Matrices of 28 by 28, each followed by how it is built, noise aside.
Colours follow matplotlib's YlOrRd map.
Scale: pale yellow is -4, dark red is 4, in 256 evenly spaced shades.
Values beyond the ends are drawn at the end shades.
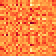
low rank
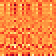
low rank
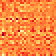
low rank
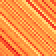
Toeplitz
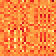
low rank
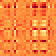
low rank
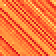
Toeplitz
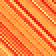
Toeplitz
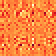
low rank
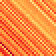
Toeplitz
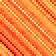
Toeplitz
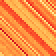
Toeplitz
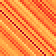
Toeplitz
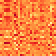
low rank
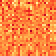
low rank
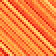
Toeplitz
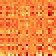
low rank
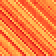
Toeplitz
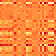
low rank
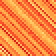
Toeplitz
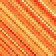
Toeplitz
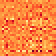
low rank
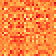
low rank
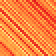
Toeplitz
